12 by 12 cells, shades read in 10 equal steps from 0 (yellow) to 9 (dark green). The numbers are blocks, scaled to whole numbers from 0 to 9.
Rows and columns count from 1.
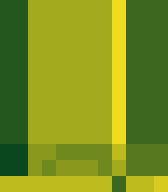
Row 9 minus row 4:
0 0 0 0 0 0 0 0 0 0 0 0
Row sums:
55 55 55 55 55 55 55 55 55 66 65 28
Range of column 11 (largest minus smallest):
5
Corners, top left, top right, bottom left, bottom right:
8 7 2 1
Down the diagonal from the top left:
8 8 3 3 3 3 3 3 0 6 6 1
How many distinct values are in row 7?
4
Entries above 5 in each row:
5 5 5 5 5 5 5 5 5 5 5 1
